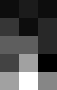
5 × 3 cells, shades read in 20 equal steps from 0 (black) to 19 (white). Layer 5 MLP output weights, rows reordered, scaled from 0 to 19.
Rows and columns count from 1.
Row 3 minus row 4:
2 -5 3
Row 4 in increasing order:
0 5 12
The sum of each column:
29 41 17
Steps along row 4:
up down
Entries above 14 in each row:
0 0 0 0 1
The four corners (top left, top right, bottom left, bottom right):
1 1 12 10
